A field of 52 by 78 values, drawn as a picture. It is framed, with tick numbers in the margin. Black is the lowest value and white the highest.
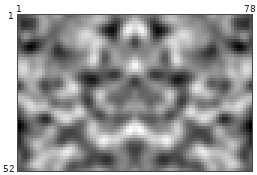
Mirror symmetry: left to right. Average level on the scale: 50%. Lone odd cells: none. Grain: blotchy. Slope: none.
